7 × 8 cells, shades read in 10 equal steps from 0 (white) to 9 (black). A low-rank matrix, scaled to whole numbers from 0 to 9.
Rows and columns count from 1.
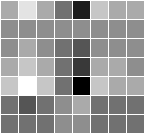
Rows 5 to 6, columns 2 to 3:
0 2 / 6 5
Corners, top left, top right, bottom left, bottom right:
3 3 5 5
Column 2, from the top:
1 4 3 2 0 6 5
